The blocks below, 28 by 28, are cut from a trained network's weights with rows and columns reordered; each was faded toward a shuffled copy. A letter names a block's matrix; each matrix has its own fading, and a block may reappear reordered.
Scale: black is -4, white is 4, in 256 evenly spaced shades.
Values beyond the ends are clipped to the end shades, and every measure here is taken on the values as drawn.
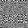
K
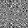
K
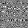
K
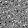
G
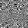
K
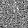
G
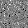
G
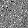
G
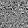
K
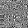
K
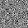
K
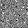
G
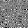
K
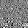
K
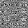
K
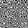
K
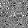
K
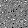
G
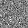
G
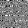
K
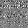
K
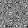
K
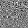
K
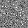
G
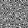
K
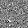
G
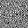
K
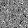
G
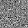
K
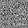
K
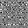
K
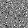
G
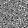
G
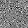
K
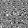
K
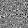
K
